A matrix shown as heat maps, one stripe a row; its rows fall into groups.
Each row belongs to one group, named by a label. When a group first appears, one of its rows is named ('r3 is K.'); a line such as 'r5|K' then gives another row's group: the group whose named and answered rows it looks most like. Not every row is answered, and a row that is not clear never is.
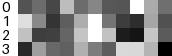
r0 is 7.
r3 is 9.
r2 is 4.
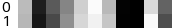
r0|4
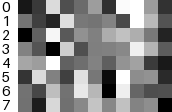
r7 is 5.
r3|7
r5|9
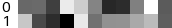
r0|7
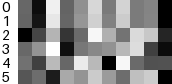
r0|5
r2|5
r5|7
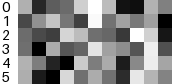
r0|4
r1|5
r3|5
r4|4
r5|7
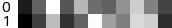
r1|5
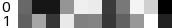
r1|7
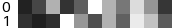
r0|5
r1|7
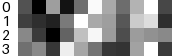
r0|5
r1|7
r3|7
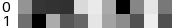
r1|5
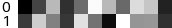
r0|5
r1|9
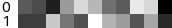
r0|7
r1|5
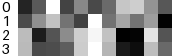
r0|9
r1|5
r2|4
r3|4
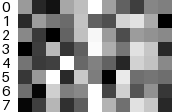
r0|4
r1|9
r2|4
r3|5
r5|9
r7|5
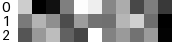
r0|4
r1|9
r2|5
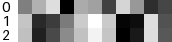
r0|9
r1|4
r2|4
